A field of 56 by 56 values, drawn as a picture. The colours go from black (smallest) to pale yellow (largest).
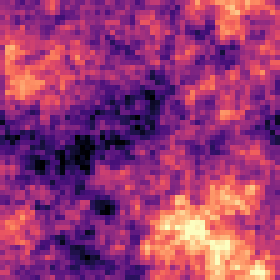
No row or column stands out. The halves do not mirror each other. The bottom right is the ninth with the highest average. No regular stripes run through it. The ninth with the lowest average is the middle left.
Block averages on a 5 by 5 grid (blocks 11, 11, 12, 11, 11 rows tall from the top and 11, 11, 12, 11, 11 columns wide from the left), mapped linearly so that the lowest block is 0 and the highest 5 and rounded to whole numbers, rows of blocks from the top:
22223 | 32122 | 00122 | 21243 | 21254
